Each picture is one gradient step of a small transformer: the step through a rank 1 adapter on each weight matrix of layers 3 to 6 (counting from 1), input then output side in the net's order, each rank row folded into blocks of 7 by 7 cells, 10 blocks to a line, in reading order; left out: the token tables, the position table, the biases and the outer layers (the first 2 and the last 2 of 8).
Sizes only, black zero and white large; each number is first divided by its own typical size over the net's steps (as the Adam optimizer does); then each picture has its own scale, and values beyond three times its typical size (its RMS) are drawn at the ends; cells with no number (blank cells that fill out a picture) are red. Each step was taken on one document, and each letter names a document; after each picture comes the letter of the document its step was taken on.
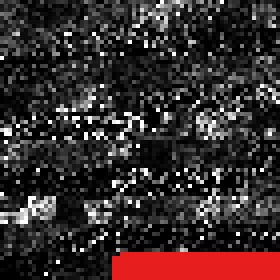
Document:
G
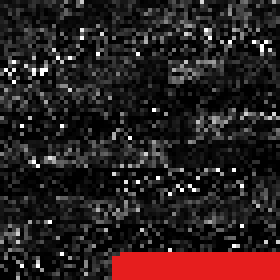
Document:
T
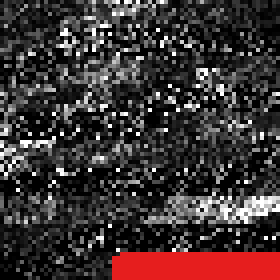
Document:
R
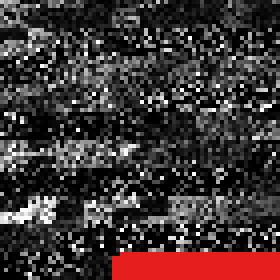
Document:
R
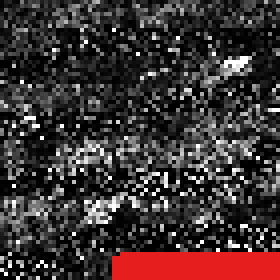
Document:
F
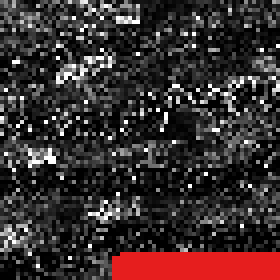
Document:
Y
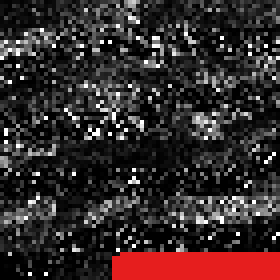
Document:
G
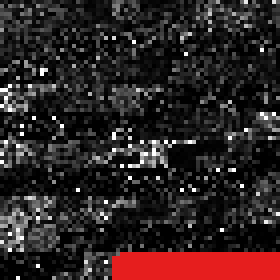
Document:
T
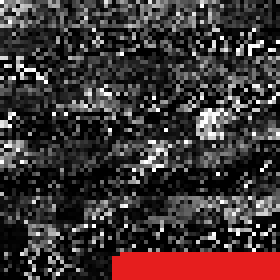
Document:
R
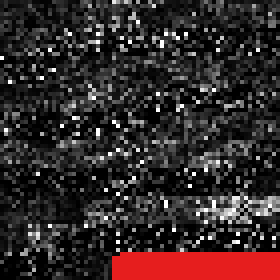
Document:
G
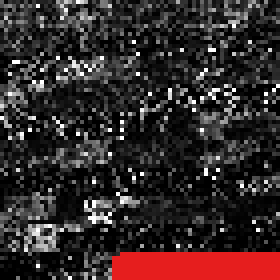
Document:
Y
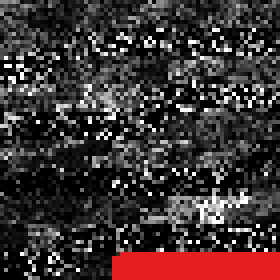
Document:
R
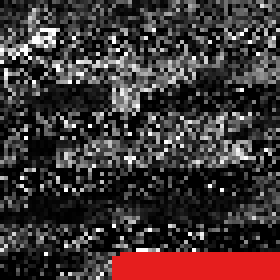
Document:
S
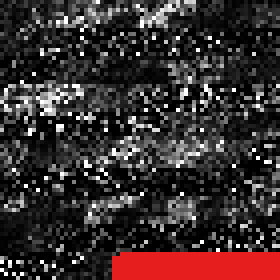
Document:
F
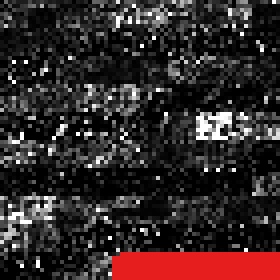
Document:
T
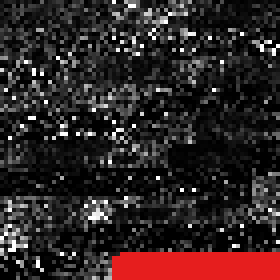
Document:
T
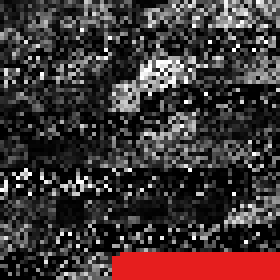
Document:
S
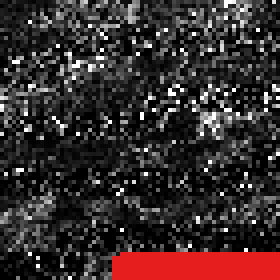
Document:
Y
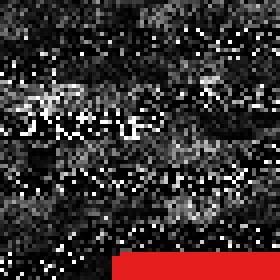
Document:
F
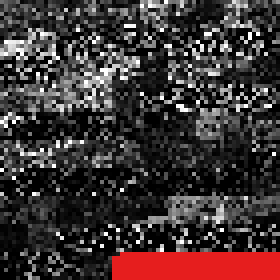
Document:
R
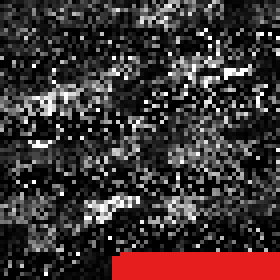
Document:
F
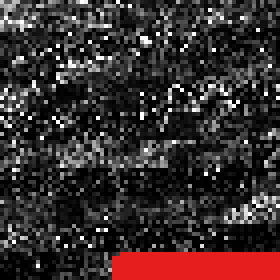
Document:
Y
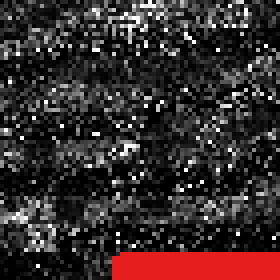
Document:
G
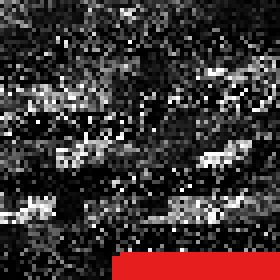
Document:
R
